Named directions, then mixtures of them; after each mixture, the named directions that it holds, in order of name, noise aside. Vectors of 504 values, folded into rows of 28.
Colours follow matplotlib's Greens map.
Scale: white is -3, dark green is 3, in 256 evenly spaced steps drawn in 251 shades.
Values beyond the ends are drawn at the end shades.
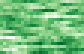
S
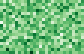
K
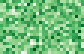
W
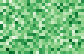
K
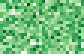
W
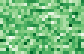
K, S, W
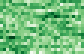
K, S, W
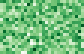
W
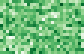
K, S, W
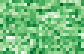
K, S, W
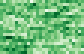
K, S, W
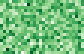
K, W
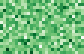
K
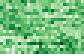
K, S, W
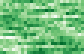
S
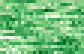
S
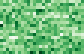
K, S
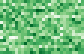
K, S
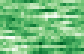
S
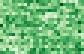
K, S, W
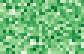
W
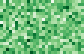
K
